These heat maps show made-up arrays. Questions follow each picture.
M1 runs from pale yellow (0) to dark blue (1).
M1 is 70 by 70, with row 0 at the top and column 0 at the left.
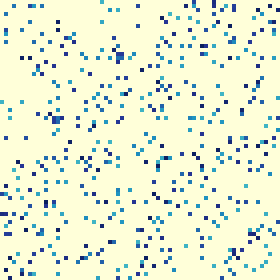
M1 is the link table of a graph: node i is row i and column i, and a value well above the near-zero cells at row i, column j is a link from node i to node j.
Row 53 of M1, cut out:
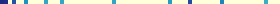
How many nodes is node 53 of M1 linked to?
11
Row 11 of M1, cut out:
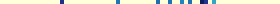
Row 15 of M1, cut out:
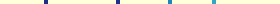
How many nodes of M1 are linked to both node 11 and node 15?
3
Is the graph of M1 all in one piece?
yes
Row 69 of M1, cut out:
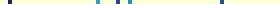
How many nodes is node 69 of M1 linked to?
5
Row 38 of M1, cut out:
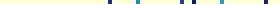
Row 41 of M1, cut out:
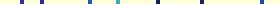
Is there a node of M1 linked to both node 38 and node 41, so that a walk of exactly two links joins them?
no
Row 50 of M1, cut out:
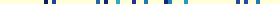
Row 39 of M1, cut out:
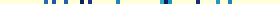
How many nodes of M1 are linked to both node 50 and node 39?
5
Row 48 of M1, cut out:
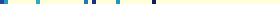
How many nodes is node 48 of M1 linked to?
7
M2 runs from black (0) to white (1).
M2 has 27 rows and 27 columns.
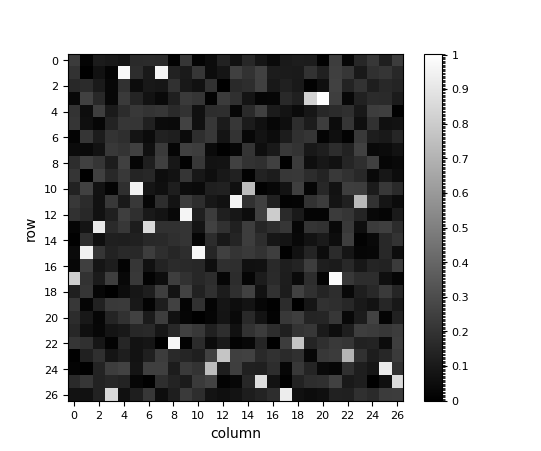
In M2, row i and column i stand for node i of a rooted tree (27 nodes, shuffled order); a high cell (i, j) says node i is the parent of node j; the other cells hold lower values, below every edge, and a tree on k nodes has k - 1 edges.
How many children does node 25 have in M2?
2
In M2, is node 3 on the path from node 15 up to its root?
no
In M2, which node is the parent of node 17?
26
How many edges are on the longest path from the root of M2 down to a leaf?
4
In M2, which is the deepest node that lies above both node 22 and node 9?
23
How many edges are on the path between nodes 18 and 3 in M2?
7
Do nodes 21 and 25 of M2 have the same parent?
no
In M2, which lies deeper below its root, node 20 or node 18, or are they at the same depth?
the same depth
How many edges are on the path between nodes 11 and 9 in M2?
3
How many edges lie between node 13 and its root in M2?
2
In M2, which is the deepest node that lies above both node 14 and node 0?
25
